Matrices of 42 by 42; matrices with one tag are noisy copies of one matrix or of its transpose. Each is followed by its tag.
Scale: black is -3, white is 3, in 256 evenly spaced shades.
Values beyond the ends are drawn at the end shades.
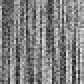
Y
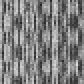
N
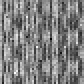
N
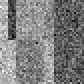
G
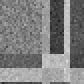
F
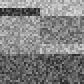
G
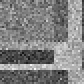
F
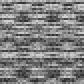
N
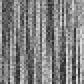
Y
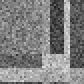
F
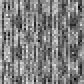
N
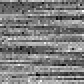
Y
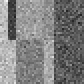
G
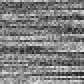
Y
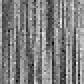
Y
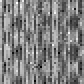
N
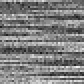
Y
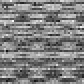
N
